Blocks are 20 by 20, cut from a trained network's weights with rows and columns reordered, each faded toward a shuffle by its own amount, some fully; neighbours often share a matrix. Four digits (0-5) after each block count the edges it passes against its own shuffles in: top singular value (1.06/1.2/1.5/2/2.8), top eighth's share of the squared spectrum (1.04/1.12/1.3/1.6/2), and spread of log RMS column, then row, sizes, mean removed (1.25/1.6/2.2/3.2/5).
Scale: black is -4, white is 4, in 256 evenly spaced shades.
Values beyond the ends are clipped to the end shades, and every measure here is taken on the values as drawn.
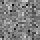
1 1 0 0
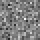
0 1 0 0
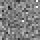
1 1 1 0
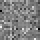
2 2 0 0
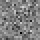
0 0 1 0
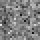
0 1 0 0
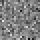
0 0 0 0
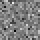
0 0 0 0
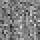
1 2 1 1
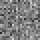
0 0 0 0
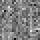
1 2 1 0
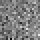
1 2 0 0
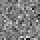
2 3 0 2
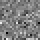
2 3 0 2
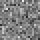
0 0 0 0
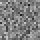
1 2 0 0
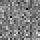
2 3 1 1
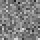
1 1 0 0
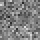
0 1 0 0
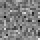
2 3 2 0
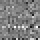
3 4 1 1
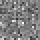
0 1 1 0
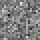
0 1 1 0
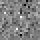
1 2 0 1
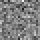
2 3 1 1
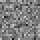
0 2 0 1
